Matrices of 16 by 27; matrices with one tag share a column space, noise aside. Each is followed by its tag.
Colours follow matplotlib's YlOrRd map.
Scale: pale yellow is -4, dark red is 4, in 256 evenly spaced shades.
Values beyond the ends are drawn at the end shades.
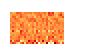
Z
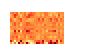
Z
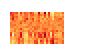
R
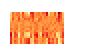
R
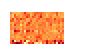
Z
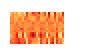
R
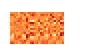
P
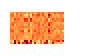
Z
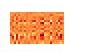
P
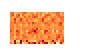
Z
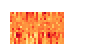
R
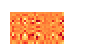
P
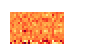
Z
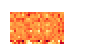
Z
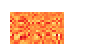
P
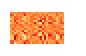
P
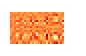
P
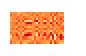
P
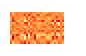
P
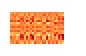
P
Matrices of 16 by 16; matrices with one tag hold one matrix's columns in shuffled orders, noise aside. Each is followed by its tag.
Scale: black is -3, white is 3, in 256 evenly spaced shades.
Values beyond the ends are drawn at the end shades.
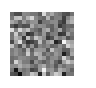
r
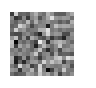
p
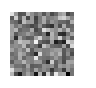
r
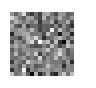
r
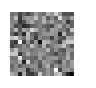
r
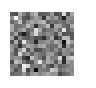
p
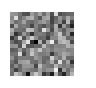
r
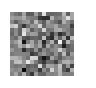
p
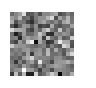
r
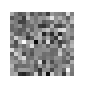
r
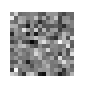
r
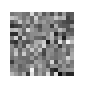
r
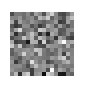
r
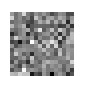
r
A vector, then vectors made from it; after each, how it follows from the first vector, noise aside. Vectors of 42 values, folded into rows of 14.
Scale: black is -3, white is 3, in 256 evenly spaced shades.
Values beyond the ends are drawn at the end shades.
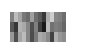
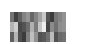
negated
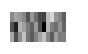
copied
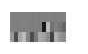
partly zeroed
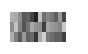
wrapped around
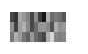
wrapped around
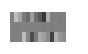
partly zeroed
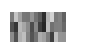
copied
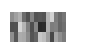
copied
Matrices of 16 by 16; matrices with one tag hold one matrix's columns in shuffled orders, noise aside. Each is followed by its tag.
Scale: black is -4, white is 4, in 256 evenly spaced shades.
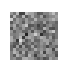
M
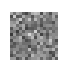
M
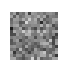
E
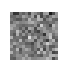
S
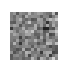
E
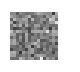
E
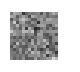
E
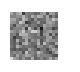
E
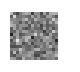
M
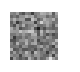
E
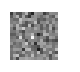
S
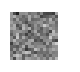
S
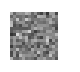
M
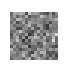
M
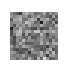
E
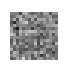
E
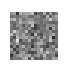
M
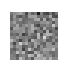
S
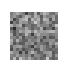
E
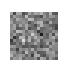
M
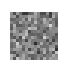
S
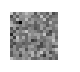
M
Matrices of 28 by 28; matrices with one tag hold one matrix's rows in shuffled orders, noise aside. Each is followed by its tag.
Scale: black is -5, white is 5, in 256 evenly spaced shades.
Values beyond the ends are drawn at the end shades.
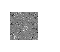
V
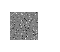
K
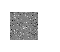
V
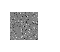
K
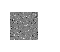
V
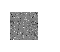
V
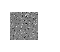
K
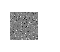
K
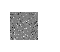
V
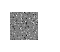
K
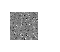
K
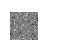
V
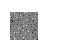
V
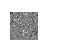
V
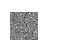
K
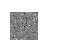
K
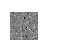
K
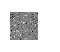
V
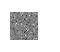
K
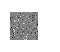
V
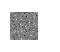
K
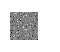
V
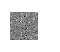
K
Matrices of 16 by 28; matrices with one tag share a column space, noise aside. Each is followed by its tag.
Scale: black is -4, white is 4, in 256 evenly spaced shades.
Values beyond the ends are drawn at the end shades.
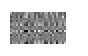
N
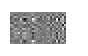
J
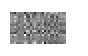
N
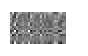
N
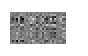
J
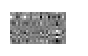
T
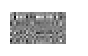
T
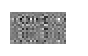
J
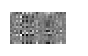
N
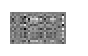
J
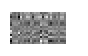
T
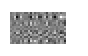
T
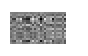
J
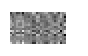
N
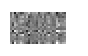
N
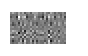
T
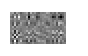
T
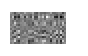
T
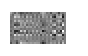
N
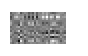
T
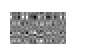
T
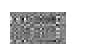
J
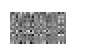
N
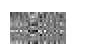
N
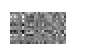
N
